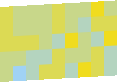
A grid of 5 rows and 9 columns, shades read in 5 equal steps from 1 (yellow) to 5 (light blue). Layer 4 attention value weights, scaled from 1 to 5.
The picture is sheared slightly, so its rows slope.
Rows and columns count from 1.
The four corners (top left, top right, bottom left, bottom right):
2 3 3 4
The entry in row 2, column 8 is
2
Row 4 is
3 3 4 4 2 3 3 2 4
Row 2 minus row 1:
0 0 0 0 0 0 1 1 -1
